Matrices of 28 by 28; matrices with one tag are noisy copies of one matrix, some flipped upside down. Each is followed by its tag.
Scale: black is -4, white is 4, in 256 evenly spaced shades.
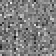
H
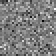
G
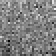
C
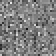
H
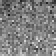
C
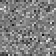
G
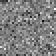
G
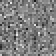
H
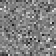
G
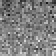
C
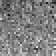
C
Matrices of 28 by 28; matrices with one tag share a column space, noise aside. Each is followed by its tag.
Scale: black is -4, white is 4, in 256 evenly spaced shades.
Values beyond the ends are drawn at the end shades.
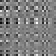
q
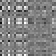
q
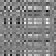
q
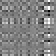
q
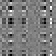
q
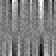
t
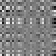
q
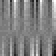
t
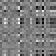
q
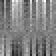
t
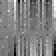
t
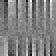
t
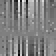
t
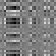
q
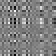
q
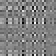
q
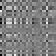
q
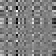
q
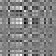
q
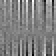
t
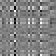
q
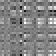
q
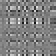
q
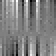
t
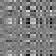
q
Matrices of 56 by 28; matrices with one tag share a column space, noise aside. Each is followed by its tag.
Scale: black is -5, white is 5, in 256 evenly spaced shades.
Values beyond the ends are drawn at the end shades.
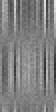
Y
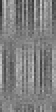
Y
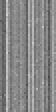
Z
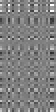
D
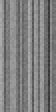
Z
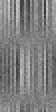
Y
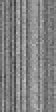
Z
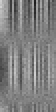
Y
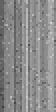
Z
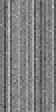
Z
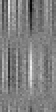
Y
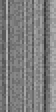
Z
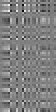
D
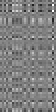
D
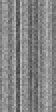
Z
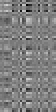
D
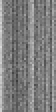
Z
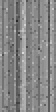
Z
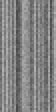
Z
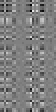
D
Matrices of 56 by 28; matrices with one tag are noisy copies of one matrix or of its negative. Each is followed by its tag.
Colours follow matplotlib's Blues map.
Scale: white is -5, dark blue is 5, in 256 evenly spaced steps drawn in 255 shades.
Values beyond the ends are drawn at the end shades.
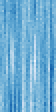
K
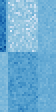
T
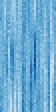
K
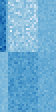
T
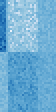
T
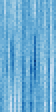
K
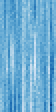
K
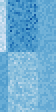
T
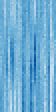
K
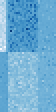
T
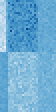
T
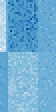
T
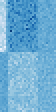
T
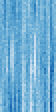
K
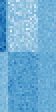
T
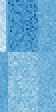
T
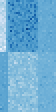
T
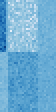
T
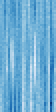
K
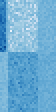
T
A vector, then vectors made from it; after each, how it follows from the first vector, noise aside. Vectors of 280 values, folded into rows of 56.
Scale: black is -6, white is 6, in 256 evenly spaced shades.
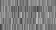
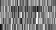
scaled up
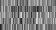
scaled up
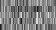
scaled up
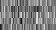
scaled up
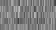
reversed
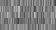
reversed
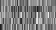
scaled up
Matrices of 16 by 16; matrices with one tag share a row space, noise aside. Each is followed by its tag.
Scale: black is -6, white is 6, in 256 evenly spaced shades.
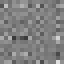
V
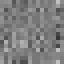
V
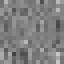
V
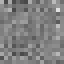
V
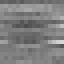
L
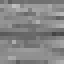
L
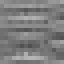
L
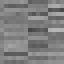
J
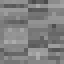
J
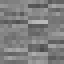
J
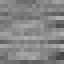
L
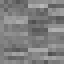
J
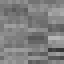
J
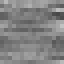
L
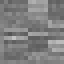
J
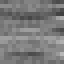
L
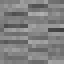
J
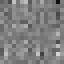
V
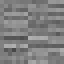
J
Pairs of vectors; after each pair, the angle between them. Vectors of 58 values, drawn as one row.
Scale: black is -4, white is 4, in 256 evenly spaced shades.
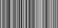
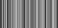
orthogonal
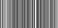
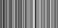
partly opposed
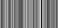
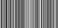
partly aligned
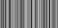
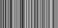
partly aligned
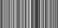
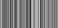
nearly opposite
